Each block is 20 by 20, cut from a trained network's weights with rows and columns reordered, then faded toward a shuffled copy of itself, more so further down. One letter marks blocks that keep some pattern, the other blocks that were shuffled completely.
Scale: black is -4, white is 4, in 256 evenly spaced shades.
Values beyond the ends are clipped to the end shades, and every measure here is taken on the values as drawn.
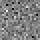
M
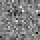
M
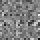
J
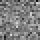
J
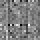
J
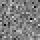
M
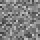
M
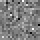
M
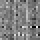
J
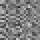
J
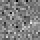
M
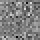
J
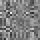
J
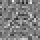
J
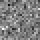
M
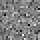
M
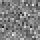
M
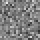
M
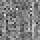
J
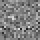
J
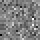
M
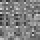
J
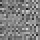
J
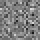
J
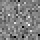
M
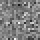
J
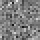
M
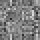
J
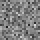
M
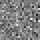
M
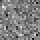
M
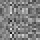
J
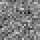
M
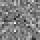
J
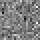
M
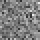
M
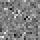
M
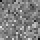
M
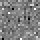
M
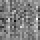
J
